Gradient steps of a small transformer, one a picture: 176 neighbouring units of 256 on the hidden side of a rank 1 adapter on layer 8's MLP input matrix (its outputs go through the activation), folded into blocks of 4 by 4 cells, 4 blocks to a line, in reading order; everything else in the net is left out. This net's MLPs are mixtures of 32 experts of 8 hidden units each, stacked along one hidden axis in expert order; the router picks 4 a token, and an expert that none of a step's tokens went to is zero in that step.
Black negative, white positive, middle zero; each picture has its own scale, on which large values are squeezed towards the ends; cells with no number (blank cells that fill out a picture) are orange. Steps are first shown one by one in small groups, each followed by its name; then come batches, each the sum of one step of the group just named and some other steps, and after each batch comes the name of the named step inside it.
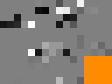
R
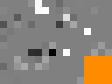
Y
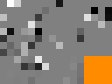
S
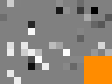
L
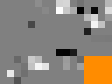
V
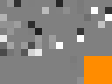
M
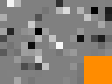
S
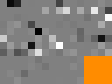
M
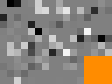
Y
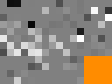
M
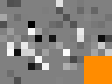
L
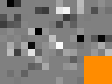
R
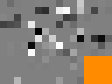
R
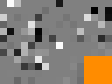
S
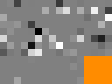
M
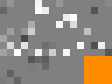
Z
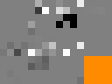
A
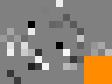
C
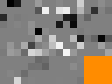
A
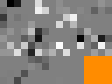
Z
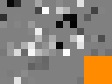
A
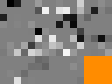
A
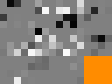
A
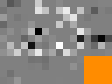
Z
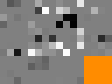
A
